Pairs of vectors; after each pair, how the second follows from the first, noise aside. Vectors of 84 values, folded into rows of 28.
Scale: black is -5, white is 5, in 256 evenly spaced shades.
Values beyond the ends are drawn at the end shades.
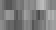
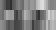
scaled up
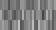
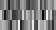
scaled up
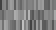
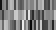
scaled up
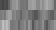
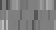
partly zeroed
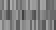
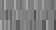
partly zeroed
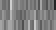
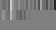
partly zeroed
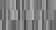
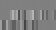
partly zeroed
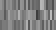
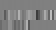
partly zeroed
